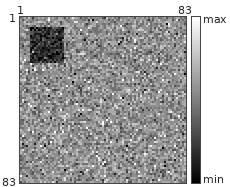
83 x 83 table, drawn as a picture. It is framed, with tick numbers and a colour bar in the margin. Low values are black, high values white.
Odd rows or columns: none. Odd patch: lower, in the top left. Ninth with the lowest average: top left. Stripes: none.
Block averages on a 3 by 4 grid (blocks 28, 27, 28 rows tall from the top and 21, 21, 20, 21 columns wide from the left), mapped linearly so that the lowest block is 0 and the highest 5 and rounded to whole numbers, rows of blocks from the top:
0455 | 5555 | 5555
